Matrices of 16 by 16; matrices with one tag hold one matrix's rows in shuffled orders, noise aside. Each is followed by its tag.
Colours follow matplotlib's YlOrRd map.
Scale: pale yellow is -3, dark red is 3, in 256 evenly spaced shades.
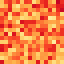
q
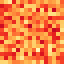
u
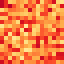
q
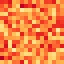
q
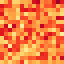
q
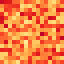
q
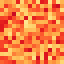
u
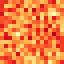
u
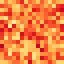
q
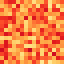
u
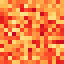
q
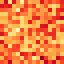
q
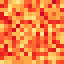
u
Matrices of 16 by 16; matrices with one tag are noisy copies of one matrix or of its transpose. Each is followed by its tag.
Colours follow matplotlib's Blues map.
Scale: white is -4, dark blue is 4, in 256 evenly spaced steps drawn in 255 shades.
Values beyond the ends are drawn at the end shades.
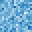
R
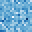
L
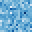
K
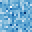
K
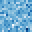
R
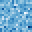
R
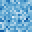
L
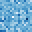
L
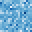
K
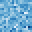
R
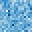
K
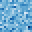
R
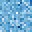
L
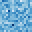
K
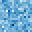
K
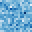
K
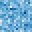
K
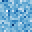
K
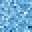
R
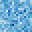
K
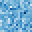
K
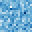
K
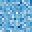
L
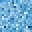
R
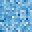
L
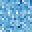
L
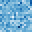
L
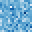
K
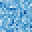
K
